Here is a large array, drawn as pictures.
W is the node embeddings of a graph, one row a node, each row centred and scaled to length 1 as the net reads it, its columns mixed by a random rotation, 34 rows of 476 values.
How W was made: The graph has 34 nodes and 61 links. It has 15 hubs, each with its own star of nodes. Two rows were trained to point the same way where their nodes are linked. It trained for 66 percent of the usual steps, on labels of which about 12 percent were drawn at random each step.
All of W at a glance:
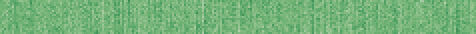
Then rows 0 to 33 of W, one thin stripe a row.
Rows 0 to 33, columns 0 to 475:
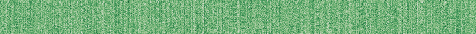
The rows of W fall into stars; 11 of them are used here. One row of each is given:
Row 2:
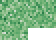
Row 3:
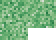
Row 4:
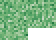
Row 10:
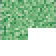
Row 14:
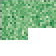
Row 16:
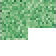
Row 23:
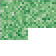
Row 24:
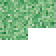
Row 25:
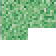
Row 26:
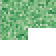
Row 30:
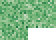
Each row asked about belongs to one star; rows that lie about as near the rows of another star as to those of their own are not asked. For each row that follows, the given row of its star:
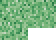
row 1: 2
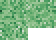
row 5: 30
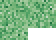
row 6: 14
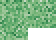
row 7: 16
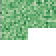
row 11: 25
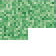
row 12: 10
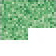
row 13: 4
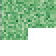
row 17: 3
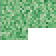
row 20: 23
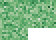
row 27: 24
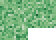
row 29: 26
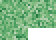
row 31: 26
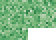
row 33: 23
